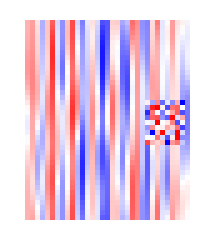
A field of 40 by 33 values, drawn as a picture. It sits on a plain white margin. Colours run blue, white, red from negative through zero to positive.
The grain runs up and down. Overall the values sit about 50% of the way up the scale. Upright stripes repeat 8 times across the table. Values change most from cell to cell in the middle right. An odd patch, rougher than its surroundings, sits in the middle right. The top middle is the ninth with the lowest average.
